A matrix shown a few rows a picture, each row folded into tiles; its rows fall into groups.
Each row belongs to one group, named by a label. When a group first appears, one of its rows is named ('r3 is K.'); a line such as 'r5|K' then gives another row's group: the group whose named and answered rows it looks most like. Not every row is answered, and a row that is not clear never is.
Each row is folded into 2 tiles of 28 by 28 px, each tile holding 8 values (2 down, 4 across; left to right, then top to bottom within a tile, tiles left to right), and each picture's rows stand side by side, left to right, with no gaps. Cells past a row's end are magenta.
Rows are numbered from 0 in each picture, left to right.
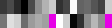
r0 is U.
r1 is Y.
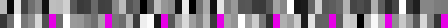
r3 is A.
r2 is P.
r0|A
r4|P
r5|P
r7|P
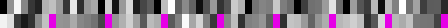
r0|Y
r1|A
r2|A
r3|P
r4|Y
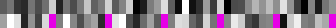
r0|U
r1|U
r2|Y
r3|A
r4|U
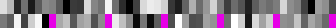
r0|P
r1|U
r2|U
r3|U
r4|U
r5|P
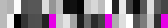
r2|P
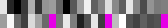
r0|U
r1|U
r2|Y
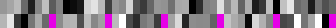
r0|Y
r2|Y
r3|Y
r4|P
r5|P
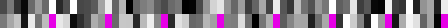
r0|U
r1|Y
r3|U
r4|A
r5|A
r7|A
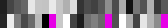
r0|U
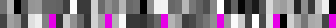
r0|P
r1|A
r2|Y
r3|Y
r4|U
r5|P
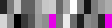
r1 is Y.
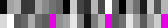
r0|Y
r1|A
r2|A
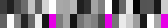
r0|U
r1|Y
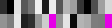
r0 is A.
